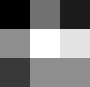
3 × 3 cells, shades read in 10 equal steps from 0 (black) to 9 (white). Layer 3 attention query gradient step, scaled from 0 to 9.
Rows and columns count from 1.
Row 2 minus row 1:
5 5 7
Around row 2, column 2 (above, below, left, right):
4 5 5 8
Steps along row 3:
up same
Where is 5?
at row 2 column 1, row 3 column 2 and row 3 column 3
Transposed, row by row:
0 5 2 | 4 9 5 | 1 8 5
